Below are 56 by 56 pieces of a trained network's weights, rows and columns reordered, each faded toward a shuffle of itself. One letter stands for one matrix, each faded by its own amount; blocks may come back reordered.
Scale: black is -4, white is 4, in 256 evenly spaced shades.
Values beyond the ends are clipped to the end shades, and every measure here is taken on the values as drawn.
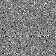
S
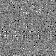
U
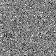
S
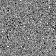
S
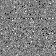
U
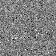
S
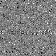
U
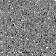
U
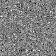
S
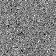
S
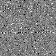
U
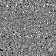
U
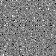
U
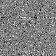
U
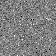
S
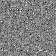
S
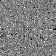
U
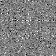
U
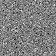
S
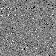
U
